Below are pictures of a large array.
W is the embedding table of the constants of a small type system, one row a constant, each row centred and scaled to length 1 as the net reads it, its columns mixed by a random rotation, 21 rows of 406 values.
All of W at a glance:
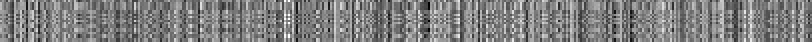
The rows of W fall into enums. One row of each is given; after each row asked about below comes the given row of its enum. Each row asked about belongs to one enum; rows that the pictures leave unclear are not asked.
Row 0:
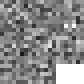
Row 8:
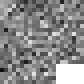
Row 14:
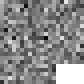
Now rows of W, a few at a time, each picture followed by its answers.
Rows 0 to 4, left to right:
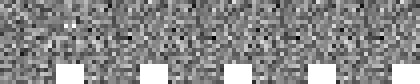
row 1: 14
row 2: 14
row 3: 14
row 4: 14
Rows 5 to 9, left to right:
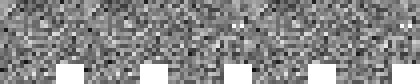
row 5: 8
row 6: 8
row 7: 0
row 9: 0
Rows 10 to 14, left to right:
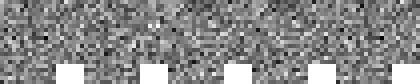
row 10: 14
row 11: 0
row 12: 8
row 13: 8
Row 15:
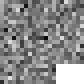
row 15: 14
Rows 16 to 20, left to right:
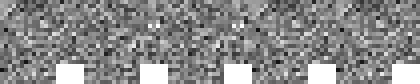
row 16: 8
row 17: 0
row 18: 0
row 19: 8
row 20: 8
